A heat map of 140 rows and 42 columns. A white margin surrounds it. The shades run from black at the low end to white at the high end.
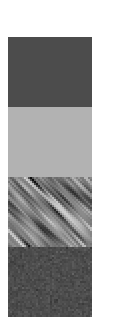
It is made of 4 by 1 panels. Panel 1,1: low, flat. Panel 2,1: high, flat. Panel 3,1: middling, slanting down to the right, strong in contrast. Panel 4,1: low, fine-grained, faint in contrast.
